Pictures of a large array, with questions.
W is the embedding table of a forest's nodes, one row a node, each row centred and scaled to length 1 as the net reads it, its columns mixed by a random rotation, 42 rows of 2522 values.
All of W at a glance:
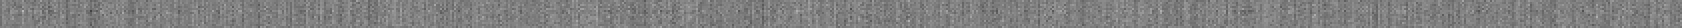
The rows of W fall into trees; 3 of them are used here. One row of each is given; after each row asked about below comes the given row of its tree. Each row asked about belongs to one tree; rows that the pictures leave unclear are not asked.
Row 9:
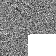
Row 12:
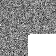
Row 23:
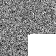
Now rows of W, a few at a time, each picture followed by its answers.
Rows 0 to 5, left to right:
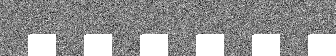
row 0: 23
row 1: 9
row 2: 23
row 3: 9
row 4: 12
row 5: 23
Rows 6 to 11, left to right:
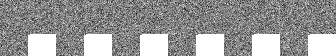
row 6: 23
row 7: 23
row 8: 12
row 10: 23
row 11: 9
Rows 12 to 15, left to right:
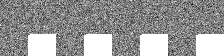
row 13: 23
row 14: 12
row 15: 9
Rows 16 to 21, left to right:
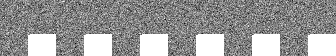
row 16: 9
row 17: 9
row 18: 9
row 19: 9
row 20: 12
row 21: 9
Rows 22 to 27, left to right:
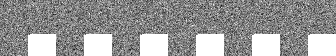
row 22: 23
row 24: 23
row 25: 12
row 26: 12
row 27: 9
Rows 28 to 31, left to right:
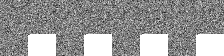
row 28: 12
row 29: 23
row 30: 23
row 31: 23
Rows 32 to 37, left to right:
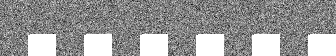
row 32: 9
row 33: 12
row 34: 23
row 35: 9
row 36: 23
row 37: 23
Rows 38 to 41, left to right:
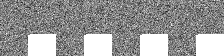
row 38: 9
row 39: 23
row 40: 12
